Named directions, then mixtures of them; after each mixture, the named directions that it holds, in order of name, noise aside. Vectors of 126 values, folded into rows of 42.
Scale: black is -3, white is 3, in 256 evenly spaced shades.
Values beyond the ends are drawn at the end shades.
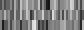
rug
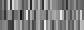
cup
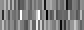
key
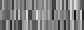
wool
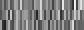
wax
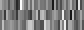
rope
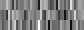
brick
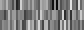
brick, rope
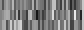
wool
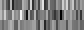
cup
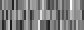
brick, rug, wool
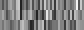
key, rope, rug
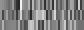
key, rope, rug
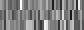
rope, wax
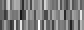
brick, cup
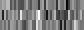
brick, key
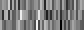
key, wax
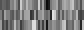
rug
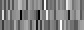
key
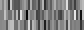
cup, wool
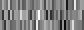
key, wax, wool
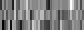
brick, rug, wool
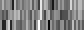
brick, wax, wool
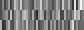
wax
